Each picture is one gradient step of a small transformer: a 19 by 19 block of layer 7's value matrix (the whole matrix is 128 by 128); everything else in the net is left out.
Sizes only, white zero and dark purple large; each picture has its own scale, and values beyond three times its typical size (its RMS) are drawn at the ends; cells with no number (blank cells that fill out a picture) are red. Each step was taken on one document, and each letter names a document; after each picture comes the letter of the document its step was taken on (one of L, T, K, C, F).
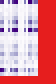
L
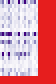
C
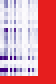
L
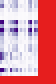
L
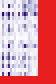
C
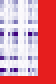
L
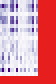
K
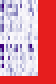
K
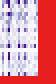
C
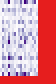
C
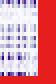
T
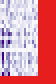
C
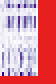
T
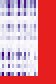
T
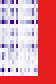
K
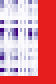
L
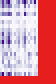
C
